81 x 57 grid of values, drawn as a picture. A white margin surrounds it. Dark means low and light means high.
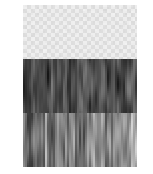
The table splits into 3 rows of 1 panel. Panel 1,1: very high, checkered, faint in contrast. Panel 2,1: low, streaked downward. Panel 3,1: middling, streaked downward, strong in contrast.
